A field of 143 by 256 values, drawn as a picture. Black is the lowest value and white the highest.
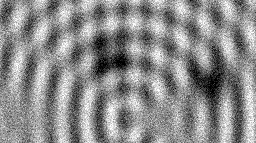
Stripes: upright, repeating 11 times. Slope: none. Histogram: bell-shaped. Dips: two. Rings: centred on the bottom middle. Seam: none.
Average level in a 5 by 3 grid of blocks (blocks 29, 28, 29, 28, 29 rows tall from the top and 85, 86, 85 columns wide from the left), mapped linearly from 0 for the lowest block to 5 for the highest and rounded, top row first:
455
415
410
452
455
